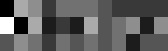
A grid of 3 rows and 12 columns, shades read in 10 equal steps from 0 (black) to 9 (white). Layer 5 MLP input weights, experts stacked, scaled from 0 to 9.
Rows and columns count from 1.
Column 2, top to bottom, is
6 0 5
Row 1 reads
0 6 5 2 4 4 4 3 2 2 2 2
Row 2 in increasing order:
0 1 1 1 2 3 4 5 5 6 6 9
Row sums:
36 43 39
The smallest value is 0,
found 2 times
